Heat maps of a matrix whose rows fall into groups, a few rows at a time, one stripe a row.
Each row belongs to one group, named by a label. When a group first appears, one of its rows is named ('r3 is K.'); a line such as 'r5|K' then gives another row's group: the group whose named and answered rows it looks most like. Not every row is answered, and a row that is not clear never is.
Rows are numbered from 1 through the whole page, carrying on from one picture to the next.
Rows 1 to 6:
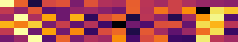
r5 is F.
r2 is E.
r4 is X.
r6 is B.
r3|F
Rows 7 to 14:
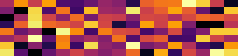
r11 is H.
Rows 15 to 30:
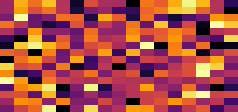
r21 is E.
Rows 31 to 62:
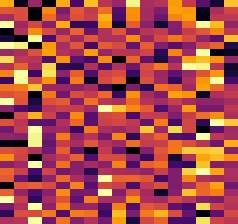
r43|X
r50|B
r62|B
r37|F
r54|B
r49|E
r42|F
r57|F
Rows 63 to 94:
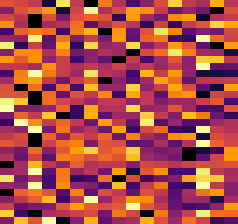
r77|F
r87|B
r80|E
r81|B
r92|H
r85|H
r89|B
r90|F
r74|X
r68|B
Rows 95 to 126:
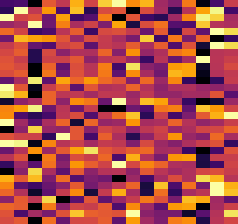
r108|F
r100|E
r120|X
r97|X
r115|F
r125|H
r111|H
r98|B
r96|F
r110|X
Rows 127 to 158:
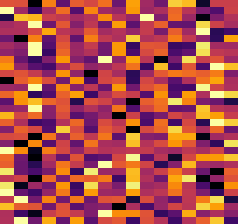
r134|B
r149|H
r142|B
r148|F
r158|F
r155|F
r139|B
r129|E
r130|B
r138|F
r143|X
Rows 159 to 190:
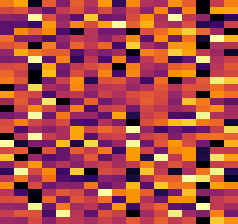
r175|B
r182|E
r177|H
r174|F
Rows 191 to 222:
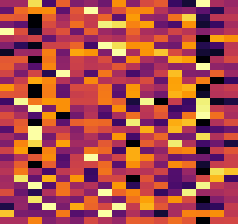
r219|E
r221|X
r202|E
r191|B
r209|E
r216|F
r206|B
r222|E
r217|B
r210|B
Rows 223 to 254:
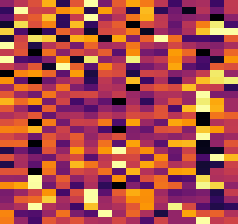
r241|X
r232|H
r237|X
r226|F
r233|F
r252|E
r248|B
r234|H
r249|X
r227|H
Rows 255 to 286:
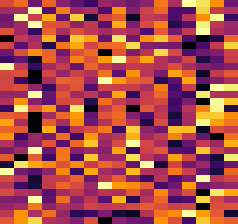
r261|H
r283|B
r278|E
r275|H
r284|E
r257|F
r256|B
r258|B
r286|X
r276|B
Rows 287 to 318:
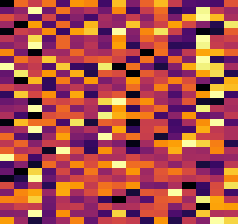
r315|X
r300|F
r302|B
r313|H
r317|B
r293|B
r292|B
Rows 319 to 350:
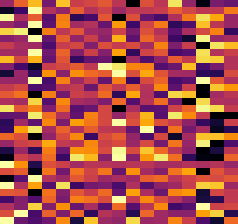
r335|E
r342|F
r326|B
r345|X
